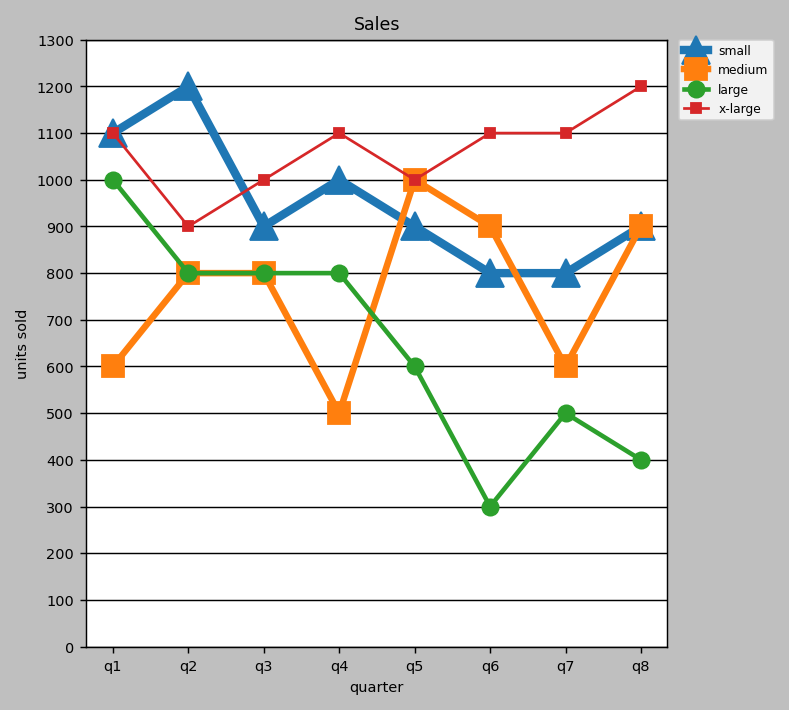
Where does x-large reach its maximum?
q8
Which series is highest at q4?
x-large
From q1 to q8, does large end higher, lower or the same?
lower
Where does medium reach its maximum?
q5
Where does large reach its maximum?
q1
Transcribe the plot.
Title: Sales
x-axis: quarter, ticks q1 q2 q3 q4 q5 q6 q7 q8
y-axis: units sold, ticks 0 100 200 300 400 500 600 700 800 900 1000 1100 1200 1300
Legend: small, medium, large, x-large
Values:
small: 1100 1200 900 1000 900 800 800 900
medium: 600 800 800 500 1000 900 600 900
large: 1000 800 800 800 600 300 500 400
x-large: 1100 900 1000 1100 1000 1100 1100 1200
